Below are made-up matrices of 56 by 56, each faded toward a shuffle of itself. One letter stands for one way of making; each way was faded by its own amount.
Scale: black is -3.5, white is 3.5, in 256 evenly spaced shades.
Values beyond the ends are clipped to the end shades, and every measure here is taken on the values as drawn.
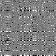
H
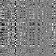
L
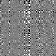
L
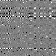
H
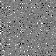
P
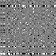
H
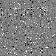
P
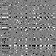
H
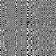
L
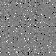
P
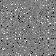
P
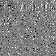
P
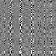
L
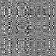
L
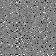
P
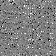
P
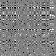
H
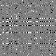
H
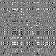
H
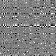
H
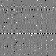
H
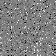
P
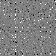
P
